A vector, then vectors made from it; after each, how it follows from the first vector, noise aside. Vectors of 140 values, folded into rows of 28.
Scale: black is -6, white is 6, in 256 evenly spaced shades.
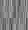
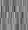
wrapped around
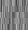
reversed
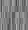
reversed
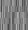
reversed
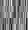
scaled up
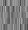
wrapped around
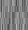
reversed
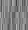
reversed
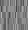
wrapped around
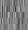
wrapped around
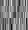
scaled up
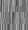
reversed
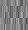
wrapped around
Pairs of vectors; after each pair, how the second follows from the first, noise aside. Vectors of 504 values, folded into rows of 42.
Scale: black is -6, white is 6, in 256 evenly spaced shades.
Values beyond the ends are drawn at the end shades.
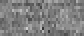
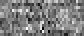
scaled up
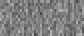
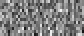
scaled up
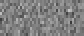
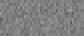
shrunk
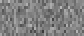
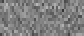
shuffled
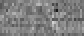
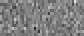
shuffled
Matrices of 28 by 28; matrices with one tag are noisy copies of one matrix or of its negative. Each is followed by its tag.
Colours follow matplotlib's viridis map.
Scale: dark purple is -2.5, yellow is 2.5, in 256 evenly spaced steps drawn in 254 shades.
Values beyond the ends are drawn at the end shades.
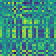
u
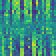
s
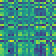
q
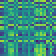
q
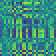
u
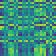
q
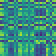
q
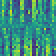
s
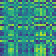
q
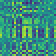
u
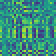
u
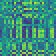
u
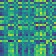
q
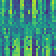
s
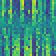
s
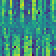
s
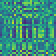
u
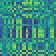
u
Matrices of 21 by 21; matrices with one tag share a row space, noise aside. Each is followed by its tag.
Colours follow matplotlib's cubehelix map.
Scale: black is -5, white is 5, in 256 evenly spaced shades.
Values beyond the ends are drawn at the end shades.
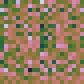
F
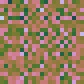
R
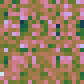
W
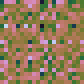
F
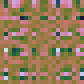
W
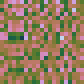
R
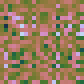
W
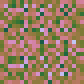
R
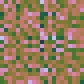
F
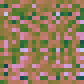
W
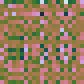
R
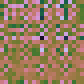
R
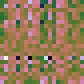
F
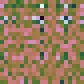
R
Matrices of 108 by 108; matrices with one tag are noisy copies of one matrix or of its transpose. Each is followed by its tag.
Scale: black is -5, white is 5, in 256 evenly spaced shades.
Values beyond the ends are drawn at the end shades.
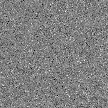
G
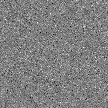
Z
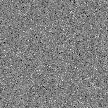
G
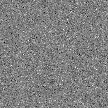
G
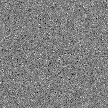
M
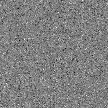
M
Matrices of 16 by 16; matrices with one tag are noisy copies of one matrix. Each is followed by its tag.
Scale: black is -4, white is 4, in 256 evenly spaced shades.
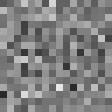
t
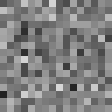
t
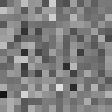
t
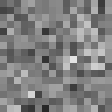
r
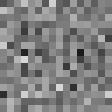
t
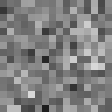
r
